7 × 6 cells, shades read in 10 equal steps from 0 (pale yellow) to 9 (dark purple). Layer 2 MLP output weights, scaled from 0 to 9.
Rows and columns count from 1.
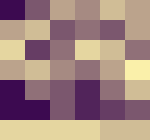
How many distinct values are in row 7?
2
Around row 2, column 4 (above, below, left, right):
4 1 6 6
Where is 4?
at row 1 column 4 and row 4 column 3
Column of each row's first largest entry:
1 3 2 4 1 1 5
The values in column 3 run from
1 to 6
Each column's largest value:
9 9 6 8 7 6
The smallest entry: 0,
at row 4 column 6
